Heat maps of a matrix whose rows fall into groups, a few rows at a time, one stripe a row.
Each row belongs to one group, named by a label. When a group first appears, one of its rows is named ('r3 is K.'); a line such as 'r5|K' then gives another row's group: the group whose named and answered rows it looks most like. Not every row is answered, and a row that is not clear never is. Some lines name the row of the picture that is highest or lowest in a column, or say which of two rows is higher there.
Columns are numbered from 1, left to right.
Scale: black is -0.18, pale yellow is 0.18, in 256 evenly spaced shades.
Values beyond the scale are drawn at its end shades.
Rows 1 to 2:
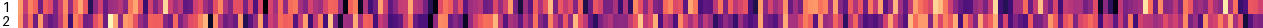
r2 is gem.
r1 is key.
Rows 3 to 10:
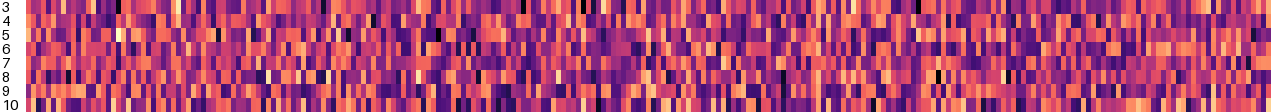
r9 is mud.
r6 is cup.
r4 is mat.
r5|gem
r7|key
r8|gem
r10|cup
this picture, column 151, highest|7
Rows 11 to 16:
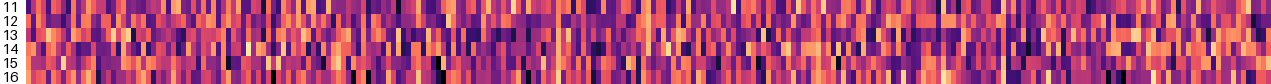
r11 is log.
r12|gem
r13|cup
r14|cup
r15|key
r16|key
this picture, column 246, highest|14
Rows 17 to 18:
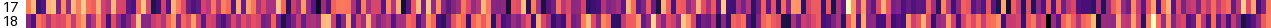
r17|cup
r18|mud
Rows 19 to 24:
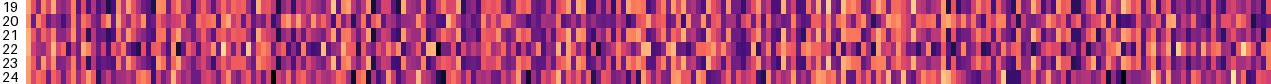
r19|mat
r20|gem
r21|mat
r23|mat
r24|key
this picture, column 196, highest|24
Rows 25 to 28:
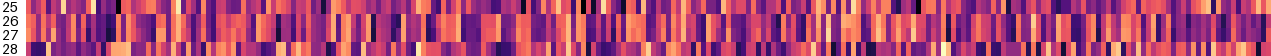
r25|key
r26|mat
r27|mat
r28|cup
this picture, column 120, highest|28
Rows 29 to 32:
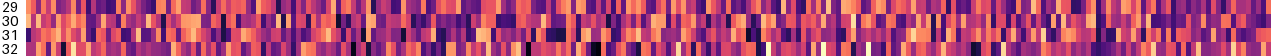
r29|mat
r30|mud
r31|mud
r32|log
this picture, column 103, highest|31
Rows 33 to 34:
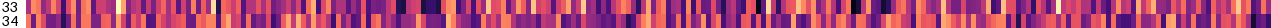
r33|log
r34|gem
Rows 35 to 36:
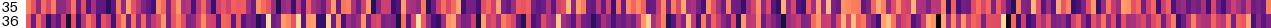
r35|mat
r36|gem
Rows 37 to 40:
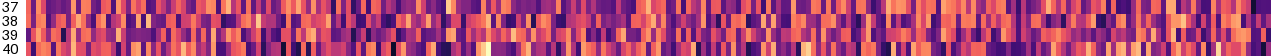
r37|gem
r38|mud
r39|log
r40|mud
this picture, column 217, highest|40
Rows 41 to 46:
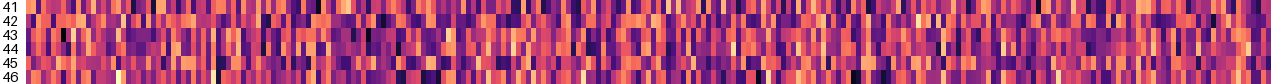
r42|mud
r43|log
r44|log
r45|mud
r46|log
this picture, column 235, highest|44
